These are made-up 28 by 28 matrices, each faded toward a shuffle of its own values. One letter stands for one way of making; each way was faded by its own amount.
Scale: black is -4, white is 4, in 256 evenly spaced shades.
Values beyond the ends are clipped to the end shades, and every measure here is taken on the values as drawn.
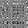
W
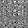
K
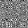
K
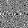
K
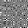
W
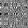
W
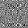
W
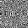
K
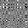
W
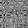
K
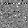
K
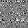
K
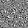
K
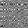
W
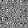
K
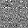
K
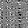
W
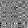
W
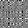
W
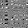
W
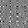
W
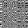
W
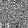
K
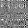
W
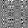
W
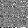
K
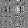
W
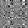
W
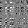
W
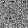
K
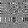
W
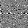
K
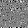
K
